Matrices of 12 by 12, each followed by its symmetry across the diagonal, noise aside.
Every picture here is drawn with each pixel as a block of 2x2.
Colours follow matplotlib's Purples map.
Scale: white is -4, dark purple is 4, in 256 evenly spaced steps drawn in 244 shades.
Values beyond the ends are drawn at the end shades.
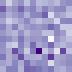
antisymmetric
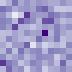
neither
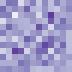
symmetric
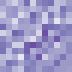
symmetric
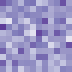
neither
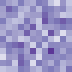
symmetric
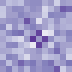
neither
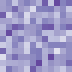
antisymmetric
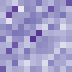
symmetric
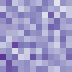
antisymmetric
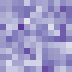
antisymmetric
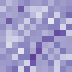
symmetric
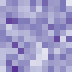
neither
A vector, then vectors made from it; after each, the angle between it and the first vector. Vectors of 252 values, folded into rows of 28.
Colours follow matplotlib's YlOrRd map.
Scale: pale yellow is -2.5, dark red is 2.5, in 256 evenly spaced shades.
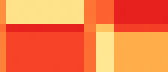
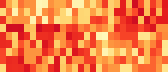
partly aligned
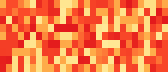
orthogonal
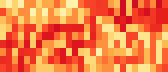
partly aligned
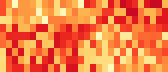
partly aligned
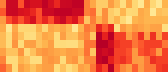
nearly opposite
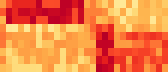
nearly opposite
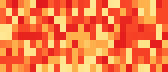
orthogonal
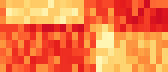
nearly parallel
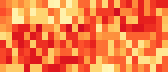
partly aligned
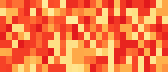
orthogonal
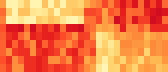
nearly parallel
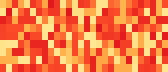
orthogonal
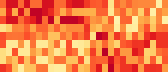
partly opposed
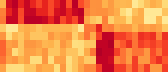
nearly opposite
